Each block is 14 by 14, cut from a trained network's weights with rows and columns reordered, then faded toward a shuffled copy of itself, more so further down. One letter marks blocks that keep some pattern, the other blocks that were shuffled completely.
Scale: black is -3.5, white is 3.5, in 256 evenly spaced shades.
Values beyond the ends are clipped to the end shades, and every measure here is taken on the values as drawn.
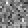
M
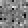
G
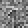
M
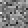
M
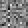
G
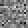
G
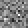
G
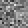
G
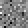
M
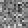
G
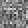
G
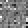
G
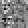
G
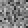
M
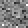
M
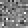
M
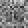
G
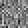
G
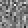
G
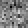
G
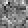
G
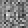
G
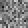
M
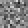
G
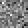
M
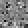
M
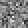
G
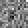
G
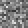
M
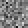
M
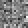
G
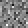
M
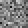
M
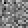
M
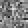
M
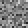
M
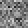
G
